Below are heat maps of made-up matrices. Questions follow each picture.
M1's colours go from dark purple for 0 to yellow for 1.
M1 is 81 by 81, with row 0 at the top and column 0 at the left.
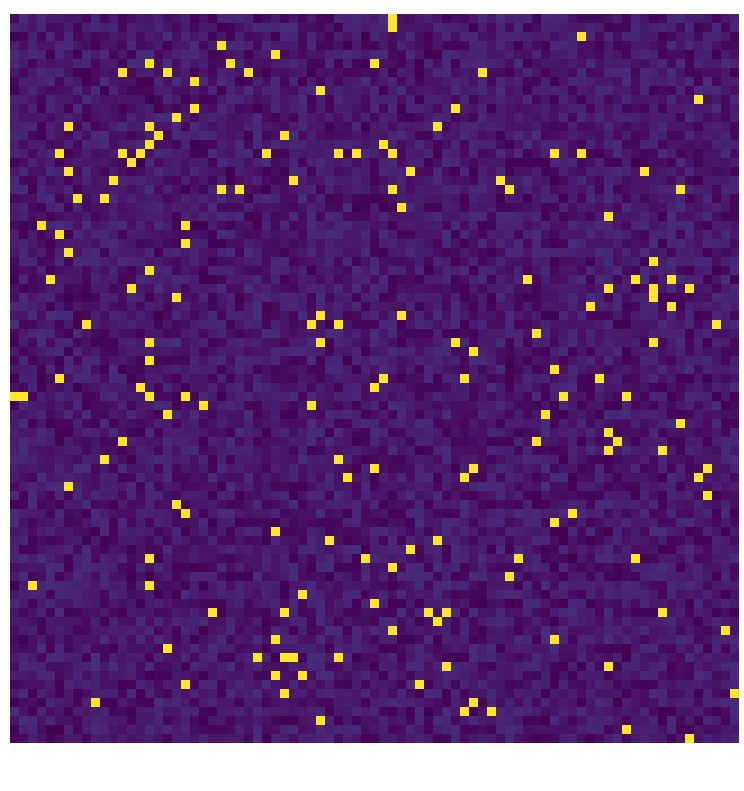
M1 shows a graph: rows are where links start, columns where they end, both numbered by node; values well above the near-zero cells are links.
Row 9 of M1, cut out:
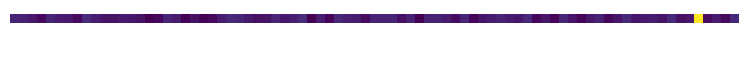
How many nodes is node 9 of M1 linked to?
1
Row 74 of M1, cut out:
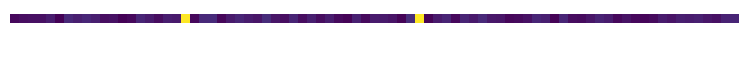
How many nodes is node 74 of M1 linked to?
2
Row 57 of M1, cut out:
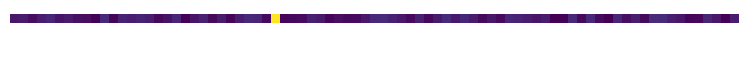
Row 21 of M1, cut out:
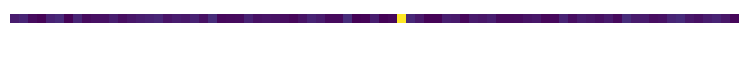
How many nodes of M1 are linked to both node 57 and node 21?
0
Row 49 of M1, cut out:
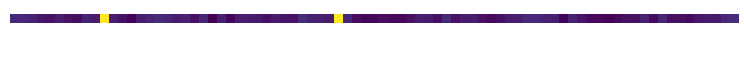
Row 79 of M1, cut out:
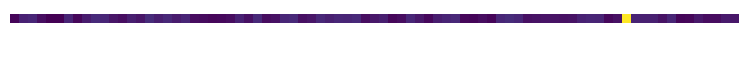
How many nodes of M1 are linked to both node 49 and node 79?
0
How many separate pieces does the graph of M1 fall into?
1
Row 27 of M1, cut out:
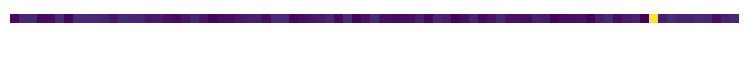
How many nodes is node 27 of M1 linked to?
1
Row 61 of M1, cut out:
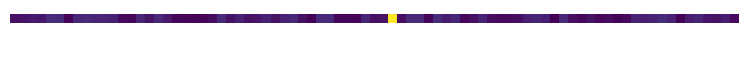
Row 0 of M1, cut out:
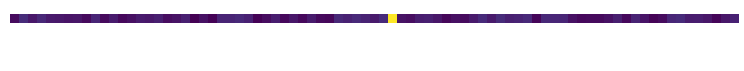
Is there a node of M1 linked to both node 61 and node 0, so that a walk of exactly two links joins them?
yes
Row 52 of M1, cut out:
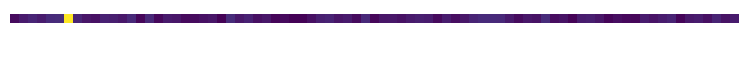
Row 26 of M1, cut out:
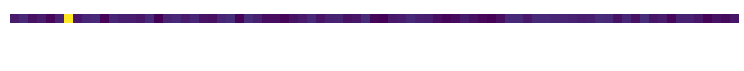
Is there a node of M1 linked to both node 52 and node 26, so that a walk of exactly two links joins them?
yes
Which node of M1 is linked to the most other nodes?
node 15
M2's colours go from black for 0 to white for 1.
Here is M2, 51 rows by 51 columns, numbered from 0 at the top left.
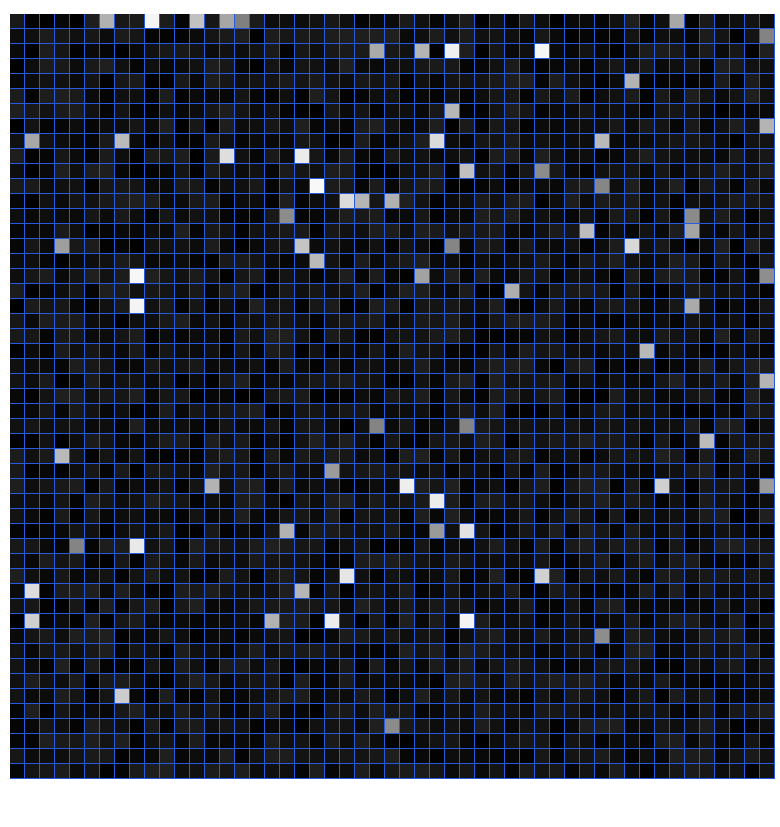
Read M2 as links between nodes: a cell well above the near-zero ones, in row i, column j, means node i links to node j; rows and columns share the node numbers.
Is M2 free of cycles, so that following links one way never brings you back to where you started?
yes
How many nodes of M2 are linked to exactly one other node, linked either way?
10
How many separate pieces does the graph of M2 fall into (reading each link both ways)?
5
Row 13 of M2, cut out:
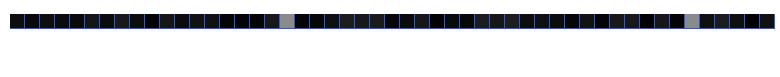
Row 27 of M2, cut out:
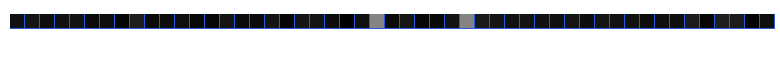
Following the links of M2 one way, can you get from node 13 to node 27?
no
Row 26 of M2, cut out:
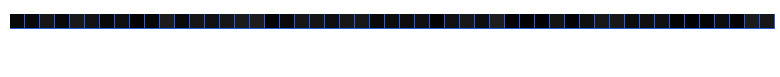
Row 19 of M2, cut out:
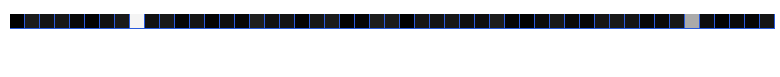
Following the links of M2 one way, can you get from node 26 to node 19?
no
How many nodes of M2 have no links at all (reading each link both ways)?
4
